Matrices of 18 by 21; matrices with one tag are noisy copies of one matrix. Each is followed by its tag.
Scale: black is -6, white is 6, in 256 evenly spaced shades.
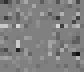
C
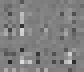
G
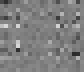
C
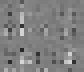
G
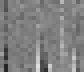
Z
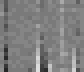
Z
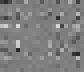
C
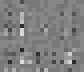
G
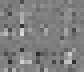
G
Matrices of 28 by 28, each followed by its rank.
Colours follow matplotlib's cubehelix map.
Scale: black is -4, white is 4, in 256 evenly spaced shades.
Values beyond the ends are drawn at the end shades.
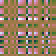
one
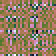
three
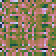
three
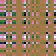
one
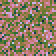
full rank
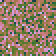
full rank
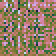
five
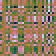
two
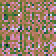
five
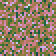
full rank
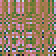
two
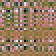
two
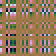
one
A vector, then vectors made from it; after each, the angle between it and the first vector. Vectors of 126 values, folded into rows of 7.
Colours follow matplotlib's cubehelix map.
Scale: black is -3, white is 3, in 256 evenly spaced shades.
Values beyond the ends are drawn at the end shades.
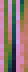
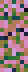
orthogonal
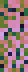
orthogonal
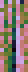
nearly parallel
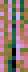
nearly parallel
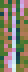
nearly opposite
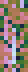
partly opposed
